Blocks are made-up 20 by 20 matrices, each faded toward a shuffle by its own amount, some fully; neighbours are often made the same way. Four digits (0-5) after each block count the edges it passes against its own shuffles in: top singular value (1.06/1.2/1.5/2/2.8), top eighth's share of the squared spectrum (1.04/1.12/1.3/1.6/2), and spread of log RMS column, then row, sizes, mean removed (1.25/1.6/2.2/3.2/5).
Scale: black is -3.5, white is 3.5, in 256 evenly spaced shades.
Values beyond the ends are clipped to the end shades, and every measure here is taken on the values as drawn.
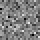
0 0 0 0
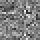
2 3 1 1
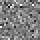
1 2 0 1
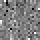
0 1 0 0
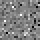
0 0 0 0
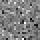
0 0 0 0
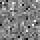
0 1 0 0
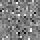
1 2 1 0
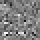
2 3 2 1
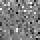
1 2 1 0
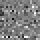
2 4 0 2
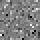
0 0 0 0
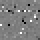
2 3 0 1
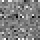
2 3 0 2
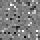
0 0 0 0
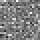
2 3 0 0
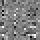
3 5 2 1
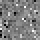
2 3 1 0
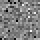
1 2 0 0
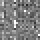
3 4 1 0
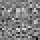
3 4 2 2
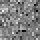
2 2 0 0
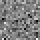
2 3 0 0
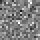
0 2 0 0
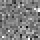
1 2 0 0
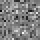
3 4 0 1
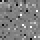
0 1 0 0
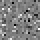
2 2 1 0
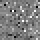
0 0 0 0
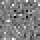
1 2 0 1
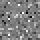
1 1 0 0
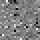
1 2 1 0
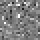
2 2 0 0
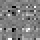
3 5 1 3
